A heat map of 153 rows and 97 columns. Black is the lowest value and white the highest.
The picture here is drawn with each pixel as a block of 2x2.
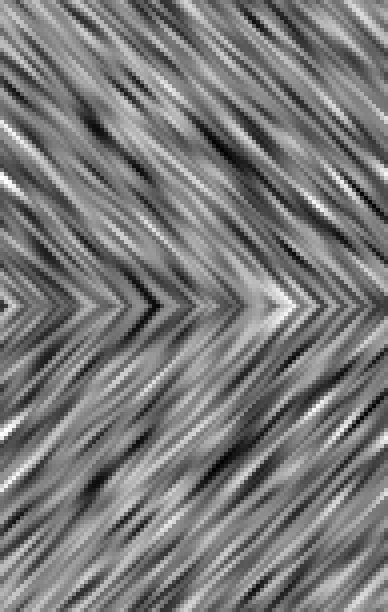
No overall slope runs across the table. No single row or column stands out from its neighbours. There is no seam. It is mirror symmetric from top to bottom. On average the colour sits 50% of the way up the scale. The values follow a bell shape.
